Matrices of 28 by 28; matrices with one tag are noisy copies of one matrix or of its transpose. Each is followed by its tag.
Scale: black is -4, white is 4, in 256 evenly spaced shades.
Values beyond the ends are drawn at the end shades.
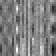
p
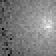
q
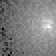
q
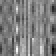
p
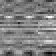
p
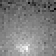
q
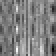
p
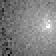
q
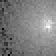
q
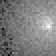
q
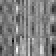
p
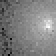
q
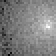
q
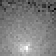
q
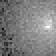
q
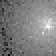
q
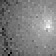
q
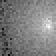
q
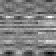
p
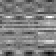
p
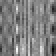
p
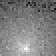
q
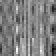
p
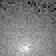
q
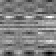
p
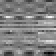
p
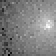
q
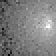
q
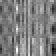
p
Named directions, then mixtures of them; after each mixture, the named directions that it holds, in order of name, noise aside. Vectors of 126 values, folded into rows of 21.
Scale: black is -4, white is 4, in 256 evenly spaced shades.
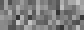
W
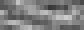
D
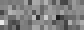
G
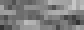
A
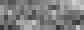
A, W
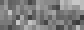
A, W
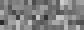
G, W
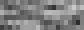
A, D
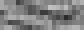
D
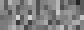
W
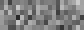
W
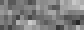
A, W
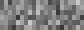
W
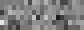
G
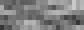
A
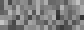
G, W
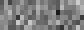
W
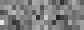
G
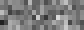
G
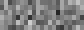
W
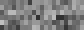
A, G
